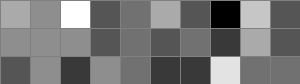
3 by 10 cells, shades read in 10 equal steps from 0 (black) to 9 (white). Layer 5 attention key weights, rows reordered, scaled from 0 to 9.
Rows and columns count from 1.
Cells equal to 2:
4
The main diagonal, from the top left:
6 5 2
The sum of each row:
46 40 39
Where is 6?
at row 1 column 1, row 1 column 6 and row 2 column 9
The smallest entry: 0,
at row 1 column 8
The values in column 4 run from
3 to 5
